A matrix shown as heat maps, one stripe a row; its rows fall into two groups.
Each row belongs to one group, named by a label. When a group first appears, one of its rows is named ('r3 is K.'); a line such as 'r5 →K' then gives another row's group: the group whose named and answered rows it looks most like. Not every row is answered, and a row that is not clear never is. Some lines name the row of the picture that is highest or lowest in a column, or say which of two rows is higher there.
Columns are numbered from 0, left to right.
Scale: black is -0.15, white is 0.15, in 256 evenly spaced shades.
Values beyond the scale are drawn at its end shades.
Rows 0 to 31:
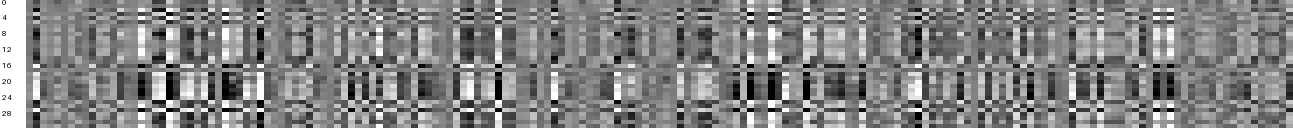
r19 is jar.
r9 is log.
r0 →log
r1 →log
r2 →log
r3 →jar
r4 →log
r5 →jar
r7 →log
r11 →log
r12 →log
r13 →log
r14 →log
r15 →log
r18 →jar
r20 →jar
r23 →jar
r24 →jar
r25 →log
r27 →jar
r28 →log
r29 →log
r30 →log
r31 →log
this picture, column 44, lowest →16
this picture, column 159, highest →16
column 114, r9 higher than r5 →Yes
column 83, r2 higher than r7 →Yes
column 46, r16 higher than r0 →No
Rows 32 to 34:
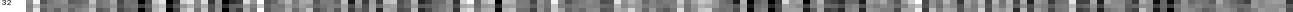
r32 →jar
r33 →jar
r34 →jar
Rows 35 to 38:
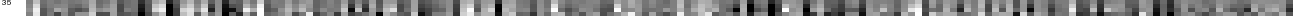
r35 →jar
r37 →jar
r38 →jar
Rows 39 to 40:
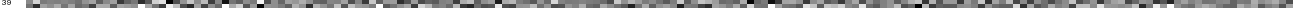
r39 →jar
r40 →log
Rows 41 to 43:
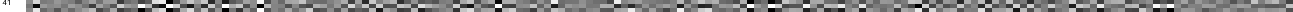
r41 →jar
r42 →log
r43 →jar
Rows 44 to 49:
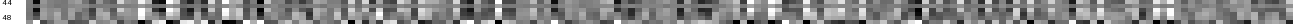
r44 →log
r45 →log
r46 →log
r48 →log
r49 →jar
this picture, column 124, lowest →49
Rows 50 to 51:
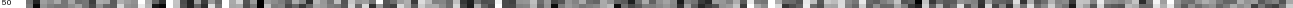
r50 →log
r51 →log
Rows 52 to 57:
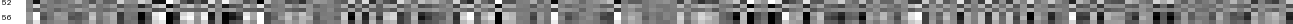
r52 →log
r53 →jar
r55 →jar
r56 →jar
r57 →jar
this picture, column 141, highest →52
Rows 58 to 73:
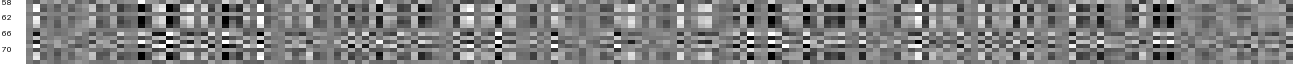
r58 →log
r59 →jar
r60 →jar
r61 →log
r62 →jar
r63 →jar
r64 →jar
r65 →log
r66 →log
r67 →jar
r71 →jar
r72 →jar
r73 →log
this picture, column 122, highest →69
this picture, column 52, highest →69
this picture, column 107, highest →66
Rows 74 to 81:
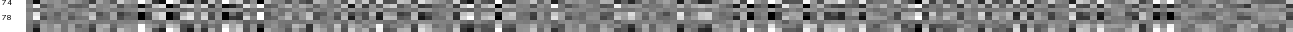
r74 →log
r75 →jar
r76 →log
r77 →jar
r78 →jar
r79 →log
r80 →log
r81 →log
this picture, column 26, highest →74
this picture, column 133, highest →74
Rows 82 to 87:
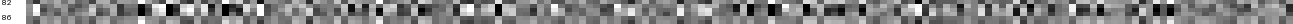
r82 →log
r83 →jar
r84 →jar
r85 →jar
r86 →log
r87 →log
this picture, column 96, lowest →82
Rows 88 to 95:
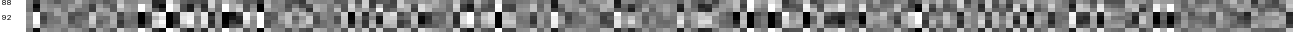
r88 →log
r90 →log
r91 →jar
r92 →jar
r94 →jar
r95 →log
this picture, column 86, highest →93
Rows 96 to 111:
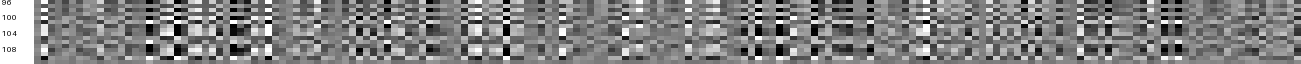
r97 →log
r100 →jar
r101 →log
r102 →jar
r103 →jar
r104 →jar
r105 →log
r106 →log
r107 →jar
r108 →jar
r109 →jar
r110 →log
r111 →log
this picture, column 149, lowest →110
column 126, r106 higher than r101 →Yes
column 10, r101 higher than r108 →Yes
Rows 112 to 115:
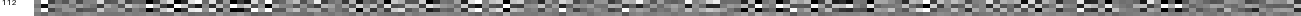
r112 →jar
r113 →log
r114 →jar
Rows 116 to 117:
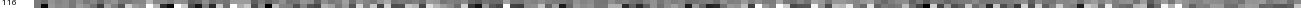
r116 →log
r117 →log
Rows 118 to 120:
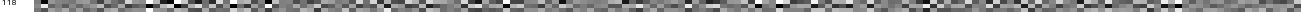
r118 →log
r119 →jar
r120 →log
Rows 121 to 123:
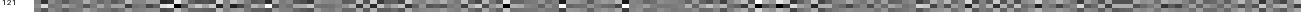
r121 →log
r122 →jar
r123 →log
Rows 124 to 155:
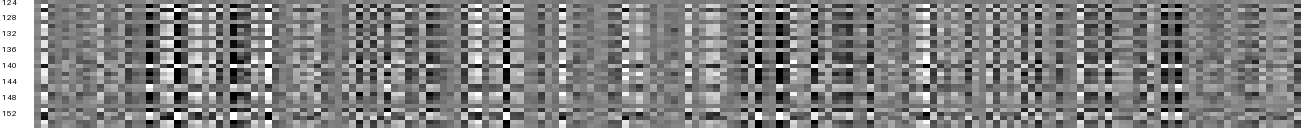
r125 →jar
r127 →jar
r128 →jar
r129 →log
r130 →jar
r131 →jar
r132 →jar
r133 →log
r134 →jar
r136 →log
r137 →jar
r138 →jar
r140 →log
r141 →jar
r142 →jar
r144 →jar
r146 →log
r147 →jar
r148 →jar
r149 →jar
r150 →log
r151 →jar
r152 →log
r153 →log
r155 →jar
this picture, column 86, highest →142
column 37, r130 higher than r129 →Yes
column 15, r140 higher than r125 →Yes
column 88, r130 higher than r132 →No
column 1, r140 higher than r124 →No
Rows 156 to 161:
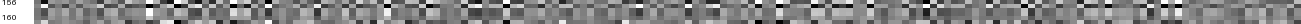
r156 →log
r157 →jar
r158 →log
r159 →log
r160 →log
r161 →jar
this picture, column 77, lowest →157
